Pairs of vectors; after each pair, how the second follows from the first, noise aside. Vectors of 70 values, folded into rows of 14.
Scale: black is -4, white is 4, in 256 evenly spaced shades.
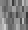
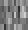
wrapped around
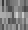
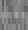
shrunk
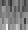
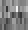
wrapped around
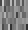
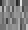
wrapped around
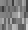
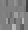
partly zeroed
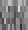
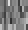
wrapped around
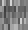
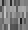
negated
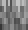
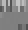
partly zeroed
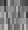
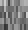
negated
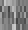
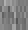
shrunk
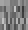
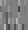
partly zeroed
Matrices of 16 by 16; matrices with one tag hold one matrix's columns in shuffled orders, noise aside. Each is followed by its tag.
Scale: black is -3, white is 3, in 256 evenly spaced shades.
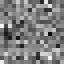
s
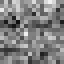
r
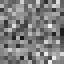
s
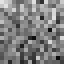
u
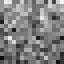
u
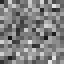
s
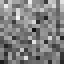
u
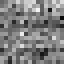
r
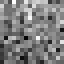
u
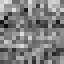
r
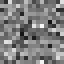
s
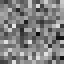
s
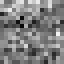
r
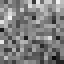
u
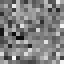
s
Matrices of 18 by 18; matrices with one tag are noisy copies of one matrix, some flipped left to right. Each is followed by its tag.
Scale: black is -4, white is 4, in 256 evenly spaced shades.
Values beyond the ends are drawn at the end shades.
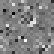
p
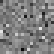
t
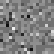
t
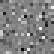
t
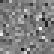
t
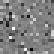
t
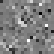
p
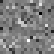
p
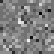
p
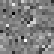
p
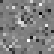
p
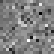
p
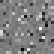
t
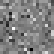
t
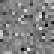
t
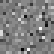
t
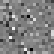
t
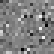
t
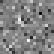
p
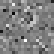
p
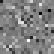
p
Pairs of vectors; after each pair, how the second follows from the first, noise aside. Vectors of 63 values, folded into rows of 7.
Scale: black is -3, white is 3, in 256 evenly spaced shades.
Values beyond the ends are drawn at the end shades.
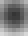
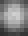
negated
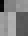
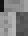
copied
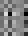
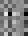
copied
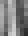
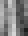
copied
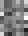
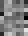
negated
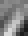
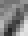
negated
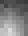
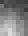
copied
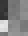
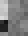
negated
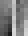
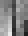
negated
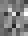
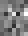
copied
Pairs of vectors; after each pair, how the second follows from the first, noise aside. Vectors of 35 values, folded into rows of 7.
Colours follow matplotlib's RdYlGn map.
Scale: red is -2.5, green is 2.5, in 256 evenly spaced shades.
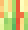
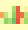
partly zeroed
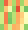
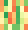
negated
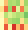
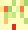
partly zeroed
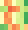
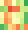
copied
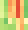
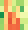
reversed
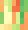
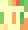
partly zeroed
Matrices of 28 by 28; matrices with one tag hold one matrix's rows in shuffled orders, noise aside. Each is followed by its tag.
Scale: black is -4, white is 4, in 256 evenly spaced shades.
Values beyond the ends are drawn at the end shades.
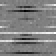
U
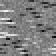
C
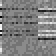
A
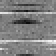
U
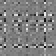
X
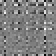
X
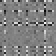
X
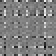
X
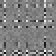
X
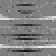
U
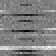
U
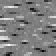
C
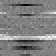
U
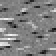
C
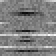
U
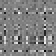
X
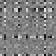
X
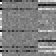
A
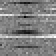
U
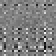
X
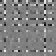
X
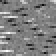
C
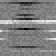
U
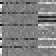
A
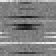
U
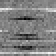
U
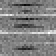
U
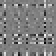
X
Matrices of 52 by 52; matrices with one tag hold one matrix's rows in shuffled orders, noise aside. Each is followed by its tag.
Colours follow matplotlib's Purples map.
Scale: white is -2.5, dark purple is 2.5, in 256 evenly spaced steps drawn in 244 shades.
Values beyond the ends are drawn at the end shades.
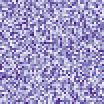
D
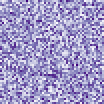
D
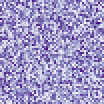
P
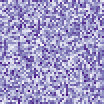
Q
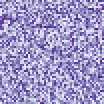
D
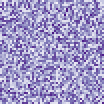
D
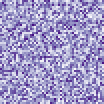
D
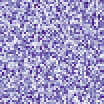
Q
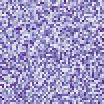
D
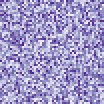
Q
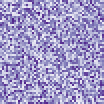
Q
